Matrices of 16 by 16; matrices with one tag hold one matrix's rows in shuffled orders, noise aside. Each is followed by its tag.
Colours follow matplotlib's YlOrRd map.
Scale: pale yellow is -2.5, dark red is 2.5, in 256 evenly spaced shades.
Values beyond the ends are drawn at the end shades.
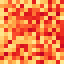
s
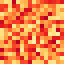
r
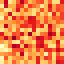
s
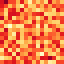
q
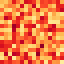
r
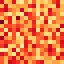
q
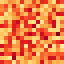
r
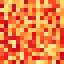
q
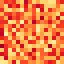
q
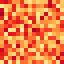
q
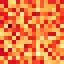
q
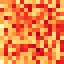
s
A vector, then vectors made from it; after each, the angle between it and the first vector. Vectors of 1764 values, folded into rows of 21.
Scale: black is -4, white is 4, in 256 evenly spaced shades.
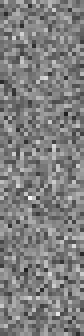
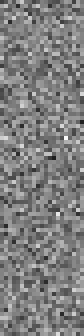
orthogonal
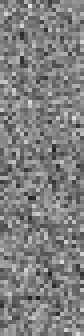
nearly opposite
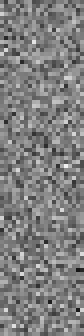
partly opposed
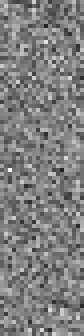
orthogonal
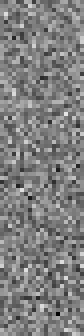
nearly opposite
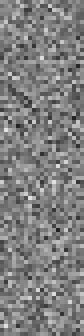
partly aligned
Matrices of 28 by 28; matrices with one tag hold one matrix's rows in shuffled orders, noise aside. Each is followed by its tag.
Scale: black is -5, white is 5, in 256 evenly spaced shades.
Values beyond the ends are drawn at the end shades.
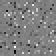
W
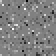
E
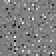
W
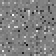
E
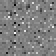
W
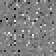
W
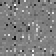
W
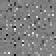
W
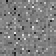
W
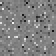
E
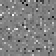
E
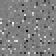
E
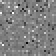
E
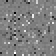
W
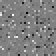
E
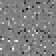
E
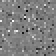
E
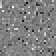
E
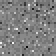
E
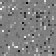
E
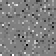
E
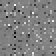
W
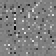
W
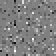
W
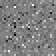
W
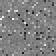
E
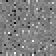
W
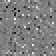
W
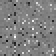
W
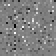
W
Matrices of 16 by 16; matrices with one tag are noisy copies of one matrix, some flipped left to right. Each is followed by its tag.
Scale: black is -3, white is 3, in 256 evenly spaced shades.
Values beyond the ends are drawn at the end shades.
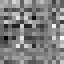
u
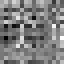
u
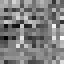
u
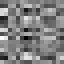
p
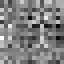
u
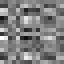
p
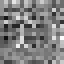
u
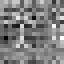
u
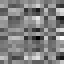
p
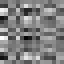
p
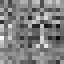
u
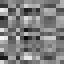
p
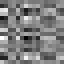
p
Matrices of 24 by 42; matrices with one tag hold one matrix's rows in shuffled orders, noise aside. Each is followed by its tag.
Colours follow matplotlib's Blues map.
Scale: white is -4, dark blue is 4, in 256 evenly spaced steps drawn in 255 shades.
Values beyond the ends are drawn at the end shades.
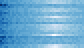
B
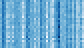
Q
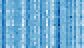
Q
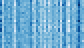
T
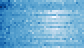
B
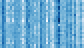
Q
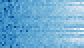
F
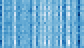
T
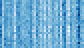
T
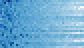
F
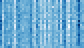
T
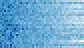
F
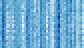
Q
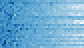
F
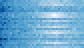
B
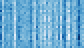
T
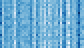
T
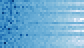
F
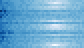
B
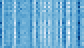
T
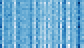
T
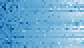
F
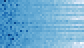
F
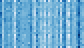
T
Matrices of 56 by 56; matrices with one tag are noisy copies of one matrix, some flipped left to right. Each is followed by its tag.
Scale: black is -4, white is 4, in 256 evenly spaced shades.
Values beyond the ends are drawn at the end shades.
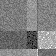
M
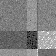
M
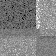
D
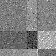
M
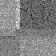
D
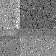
D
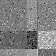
M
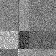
M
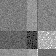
M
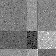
M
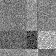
M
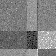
M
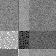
M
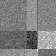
M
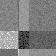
M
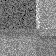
D
